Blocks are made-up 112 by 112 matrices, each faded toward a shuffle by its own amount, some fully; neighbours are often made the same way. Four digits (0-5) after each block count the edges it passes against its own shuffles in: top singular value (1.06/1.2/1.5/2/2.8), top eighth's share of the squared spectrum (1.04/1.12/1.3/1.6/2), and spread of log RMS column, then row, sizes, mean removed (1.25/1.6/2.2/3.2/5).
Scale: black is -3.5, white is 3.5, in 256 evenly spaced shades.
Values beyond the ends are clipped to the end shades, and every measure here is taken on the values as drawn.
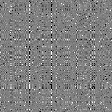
5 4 3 3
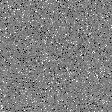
2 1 0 0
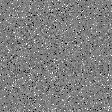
3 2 1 0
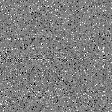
4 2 1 2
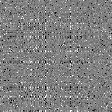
5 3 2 2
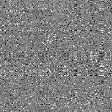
4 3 2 2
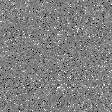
3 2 0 1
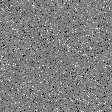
0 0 0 0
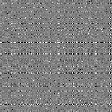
5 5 3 4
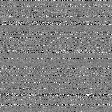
2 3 0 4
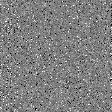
1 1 2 0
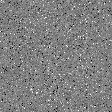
0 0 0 0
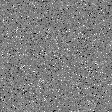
0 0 0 0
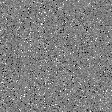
1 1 1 0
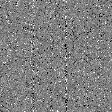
2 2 3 0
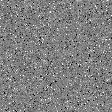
0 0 1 0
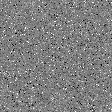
0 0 0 0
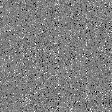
1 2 2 0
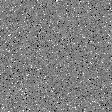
0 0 0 0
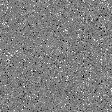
1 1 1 0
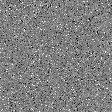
0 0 0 0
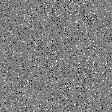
1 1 2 0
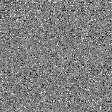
1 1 0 2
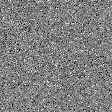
0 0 0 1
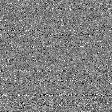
1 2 0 3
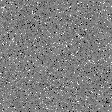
0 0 0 0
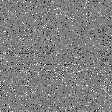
3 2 0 1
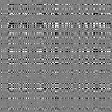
5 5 4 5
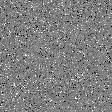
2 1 0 0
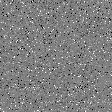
2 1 0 0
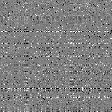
5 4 2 3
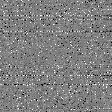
4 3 1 2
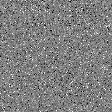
3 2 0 1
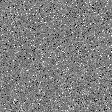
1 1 0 0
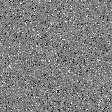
2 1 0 0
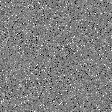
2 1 0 0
